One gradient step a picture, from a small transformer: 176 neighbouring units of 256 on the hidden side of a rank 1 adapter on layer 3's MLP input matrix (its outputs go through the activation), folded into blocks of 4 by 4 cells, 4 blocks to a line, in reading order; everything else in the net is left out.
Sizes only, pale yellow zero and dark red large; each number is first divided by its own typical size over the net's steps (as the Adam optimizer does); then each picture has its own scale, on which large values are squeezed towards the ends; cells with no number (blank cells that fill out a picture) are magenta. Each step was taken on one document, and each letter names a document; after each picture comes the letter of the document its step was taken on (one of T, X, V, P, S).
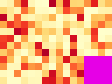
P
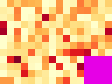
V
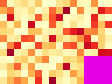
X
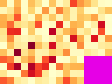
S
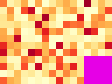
P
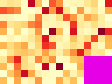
V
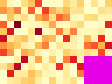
X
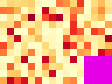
X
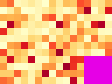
S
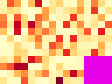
V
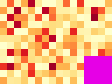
X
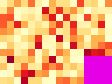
S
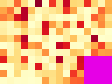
P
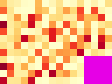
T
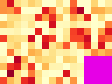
T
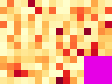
V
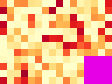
T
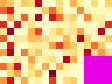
X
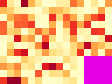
X
